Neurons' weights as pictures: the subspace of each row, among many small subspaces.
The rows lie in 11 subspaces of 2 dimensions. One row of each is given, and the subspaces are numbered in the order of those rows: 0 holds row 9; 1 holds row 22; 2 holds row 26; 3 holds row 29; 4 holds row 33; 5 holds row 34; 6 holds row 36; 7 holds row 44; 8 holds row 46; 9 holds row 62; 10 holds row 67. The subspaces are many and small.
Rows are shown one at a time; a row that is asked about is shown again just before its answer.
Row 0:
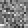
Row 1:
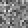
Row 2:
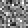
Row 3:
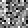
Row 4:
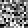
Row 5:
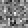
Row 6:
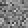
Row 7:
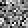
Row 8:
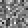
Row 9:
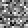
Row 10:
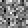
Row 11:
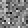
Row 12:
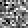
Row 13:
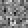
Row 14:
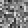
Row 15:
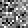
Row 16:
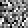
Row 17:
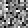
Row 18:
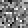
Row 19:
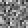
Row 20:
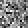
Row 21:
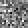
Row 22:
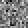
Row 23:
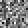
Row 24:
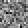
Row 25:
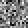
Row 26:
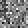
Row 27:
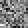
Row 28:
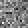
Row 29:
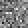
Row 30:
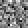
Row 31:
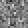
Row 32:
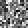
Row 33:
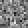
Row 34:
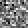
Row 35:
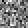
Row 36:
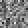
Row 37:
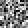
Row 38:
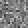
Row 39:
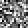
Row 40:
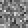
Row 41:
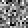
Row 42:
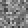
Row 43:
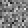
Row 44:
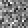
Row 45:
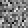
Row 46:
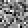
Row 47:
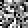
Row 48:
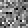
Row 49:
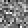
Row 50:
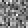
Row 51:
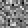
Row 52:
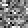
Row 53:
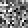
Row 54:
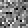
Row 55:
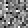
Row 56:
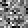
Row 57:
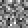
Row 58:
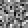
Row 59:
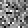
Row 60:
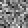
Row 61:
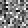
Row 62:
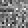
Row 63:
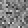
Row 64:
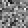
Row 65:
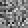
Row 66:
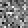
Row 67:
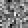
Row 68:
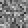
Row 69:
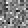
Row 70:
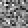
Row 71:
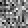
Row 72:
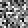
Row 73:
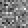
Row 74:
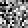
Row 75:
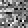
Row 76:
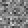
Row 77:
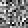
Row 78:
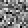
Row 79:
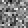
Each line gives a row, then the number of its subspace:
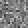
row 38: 10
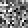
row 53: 9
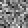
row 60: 4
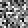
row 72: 6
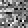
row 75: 1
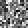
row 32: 10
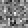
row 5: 4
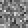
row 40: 4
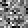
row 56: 0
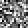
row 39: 8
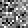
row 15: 5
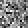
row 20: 2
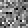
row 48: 3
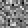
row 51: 5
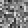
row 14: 10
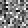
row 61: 10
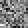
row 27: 0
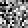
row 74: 9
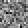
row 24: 8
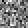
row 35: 1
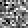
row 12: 5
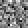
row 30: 6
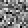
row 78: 8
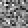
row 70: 5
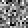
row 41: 1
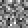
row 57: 6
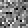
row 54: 3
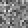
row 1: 9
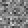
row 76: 0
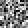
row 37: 8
